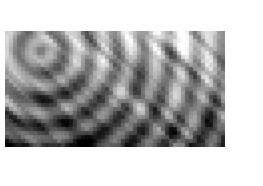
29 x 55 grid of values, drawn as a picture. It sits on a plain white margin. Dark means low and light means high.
The histogram is bell-shaped. The ninth with the highest average is the top right. Concentric rings centre on the top left. Values rise toward the top.
